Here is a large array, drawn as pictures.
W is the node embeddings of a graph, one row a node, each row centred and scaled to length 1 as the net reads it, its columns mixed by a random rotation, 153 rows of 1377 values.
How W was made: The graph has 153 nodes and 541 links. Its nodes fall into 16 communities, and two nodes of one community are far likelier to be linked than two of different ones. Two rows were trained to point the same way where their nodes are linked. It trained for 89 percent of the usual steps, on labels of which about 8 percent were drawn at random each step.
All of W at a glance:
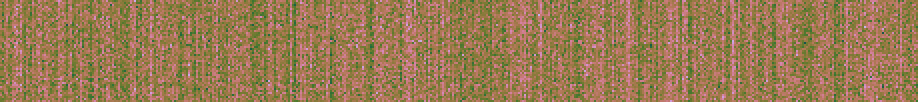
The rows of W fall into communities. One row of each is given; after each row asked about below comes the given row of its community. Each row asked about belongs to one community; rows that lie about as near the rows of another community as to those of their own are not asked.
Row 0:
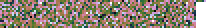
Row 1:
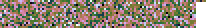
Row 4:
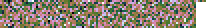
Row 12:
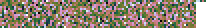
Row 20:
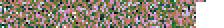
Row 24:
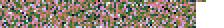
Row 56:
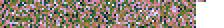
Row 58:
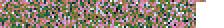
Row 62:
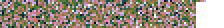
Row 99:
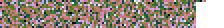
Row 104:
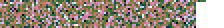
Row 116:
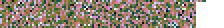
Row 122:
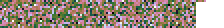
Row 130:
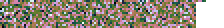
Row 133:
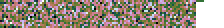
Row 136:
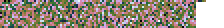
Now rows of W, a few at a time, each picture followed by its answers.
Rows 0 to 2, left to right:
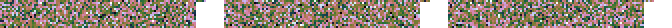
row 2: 24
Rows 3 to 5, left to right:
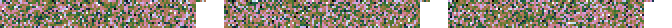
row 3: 104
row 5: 130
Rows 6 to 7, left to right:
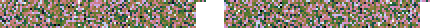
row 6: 20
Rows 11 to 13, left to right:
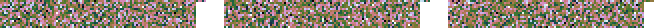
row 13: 104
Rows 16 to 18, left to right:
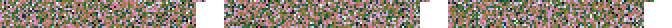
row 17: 130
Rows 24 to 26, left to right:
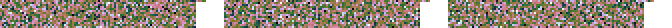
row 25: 24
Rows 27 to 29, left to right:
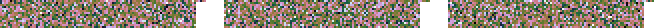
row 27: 133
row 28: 116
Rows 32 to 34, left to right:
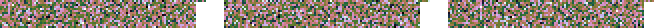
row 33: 133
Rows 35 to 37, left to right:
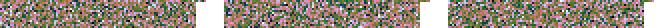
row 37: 4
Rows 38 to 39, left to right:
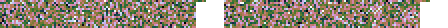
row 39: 130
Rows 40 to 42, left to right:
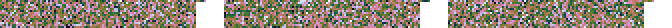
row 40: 0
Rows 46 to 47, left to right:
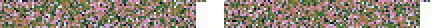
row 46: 104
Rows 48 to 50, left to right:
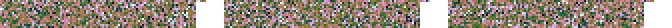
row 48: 12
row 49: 62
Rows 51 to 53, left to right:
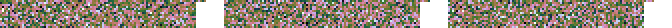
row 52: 56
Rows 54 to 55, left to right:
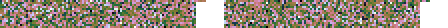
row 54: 133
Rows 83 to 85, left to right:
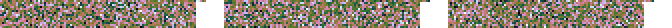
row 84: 122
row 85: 116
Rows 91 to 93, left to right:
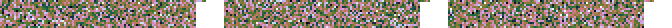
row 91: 116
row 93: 24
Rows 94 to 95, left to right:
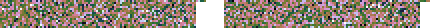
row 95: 122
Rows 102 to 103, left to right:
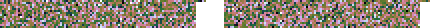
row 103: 0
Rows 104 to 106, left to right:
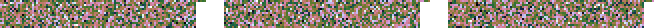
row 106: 122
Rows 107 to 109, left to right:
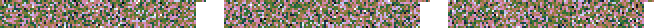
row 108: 104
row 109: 12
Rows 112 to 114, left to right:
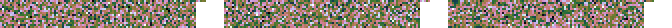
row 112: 24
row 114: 122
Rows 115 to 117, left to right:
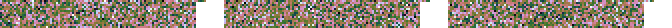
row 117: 116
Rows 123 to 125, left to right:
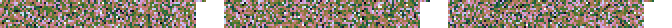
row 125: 116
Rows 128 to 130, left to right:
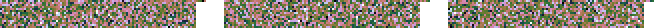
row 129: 20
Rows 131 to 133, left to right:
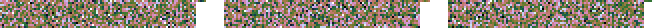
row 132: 24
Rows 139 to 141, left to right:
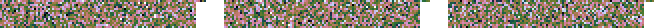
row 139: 1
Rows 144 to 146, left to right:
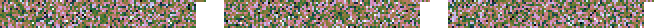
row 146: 130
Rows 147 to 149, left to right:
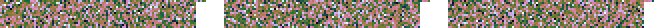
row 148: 130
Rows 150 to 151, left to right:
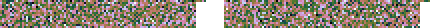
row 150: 4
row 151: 104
